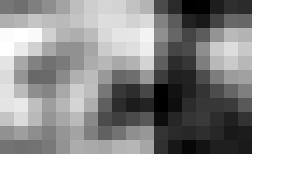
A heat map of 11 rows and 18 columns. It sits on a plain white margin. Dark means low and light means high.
Calmest part: bottom right. Grain: blotchy. Seam: vertical, 60% of the way across, the left part higher.
